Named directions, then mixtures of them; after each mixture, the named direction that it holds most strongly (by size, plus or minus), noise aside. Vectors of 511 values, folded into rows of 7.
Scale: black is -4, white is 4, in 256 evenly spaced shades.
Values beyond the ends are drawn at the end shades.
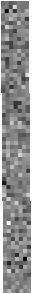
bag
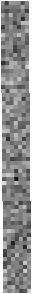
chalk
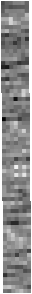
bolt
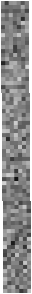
chalk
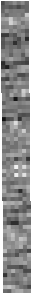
bolt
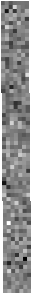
bag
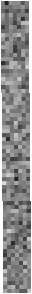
chalk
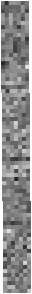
chalk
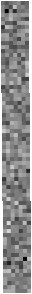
bag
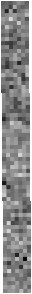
bag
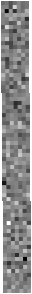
bag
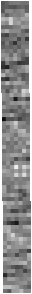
bolt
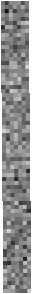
chalk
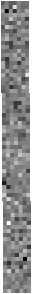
bag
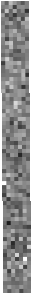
bag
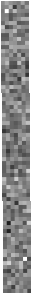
bag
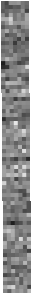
bolt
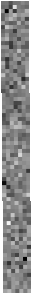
bag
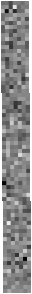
bag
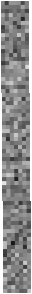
chalk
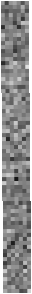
chalk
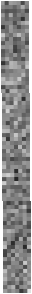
chalk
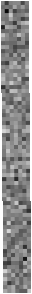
chalk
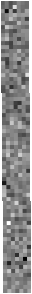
bag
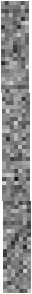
chalk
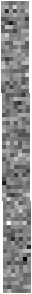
bag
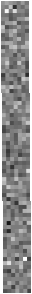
bag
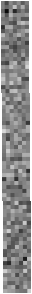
chalk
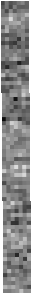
bolt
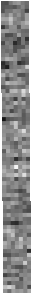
bolt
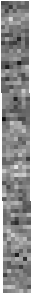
bolt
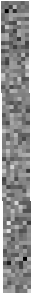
bag
